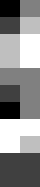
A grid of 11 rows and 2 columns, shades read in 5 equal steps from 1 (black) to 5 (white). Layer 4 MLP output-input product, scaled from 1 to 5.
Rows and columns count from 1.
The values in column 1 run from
1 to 5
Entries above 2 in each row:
1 1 2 2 2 1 1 2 2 0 0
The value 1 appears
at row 1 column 1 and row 7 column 1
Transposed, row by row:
1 2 4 4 3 2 1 5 5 2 2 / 3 4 5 5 3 3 3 5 4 2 2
